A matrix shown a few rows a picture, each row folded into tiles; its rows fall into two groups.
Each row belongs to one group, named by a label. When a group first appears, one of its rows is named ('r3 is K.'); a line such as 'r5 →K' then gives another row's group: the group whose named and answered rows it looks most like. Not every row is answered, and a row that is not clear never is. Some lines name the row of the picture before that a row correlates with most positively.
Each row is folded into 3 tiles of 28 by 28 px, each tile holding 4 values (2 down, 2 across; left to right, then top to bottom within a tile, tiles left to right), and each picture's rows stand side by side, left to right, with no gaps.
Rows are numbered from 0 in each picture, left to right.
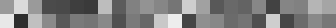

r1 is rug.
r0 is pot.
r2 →pot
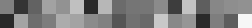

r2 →rug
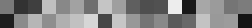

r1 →pot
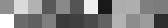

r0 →pot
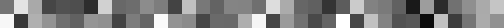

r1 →rug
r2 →rug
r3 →pot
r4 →pot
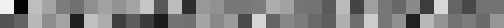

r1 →pot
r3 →pot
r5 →rug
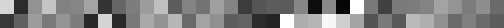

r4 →rug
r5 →pot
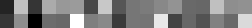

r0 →rug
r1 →rug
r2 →rug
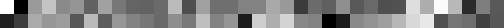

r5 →pot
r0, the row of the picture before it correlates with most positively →2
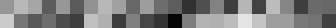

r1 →pot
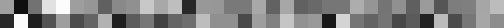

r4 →pot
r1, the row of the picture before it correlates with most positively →1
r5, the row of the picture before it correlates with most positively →2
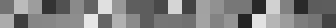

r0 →pot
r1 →pot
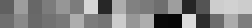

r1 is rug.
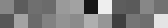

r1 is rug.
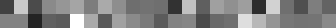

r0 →rug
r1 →pot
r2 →rug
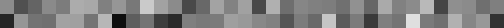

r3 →rug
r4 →rug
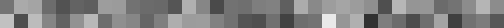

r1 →pot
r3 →rug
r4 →pot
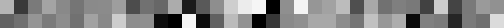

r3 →rug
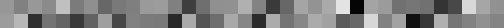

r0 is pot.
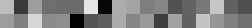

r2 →pot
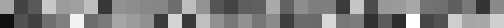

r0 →rug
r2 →pot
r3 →rug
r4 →rug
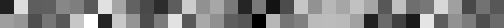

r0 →rug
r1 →pot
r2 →pot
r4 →pot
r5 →pot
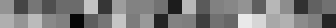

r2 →rug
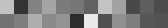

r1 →pot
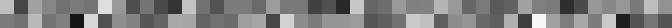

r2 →rug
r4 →rug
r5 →pot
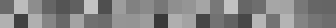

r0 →pot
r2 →pot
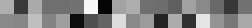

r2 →pot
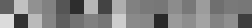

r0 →pot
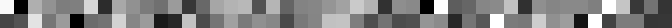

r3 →rug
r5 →rug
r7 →pot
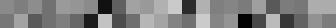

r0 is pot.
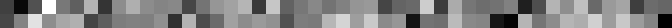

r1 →rug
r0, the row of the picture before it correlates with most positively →1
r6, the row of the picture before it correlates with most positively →1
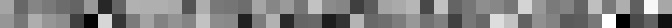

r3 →pot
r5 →rug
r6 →pot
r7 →pot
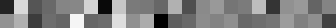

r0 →rug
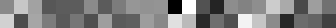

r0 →pot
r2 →rug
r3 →pot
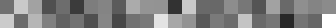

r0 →pot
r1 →rug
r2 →rug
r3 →rug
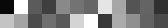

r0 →rug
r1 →pot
